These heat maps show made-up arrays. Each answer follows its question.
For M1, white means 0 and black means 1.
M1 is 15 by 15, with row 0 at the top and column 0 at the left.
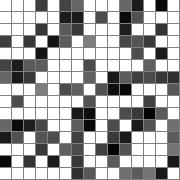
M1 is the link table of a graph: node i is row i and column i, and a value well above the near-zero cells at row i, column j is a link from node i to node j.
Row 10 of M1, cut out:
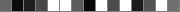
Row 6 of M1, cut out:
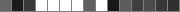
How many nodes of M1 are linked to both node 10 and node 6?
8
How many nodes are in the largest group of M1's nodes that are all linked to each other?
4
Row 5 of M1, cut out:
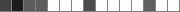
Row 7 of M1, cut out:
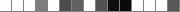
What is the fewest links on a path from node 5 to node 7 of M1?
1
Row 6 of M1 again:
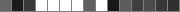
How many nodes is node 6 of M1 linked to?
10
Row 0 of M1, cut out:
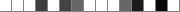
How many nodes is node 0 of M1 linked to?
6
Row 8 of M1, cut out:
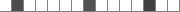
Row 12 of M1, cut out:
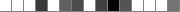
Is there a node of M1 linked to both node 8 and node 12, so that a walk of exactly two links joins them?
no
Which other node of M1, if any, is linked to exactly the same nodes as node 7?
node 12
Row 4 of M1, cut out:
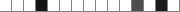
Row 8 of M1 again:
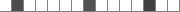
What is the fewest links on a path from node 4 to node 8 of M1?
3
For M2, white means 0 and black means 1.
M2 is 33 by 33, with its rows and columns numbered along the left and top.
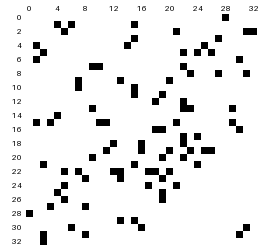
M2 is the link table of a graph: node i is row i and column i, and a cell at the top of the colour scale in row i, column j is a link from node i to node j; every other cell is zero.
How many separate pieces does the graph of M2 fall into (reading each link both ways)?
2
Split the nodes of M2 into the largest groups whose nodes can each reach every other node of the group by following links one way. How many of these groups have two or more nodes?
2
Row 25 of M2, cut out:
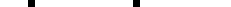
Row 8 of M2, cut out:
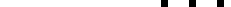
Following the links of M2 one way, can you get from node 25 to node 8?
yes
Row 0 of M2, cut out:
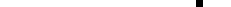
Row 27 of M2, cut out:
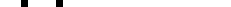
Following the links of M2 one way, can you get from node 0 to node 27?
no
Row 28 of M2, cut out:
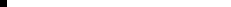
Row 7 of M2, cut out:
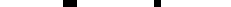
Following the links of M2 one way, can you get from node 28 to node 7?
no
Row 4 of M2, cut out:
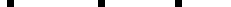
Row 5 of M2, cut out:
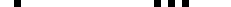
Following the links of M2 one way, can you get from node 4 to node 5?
yes
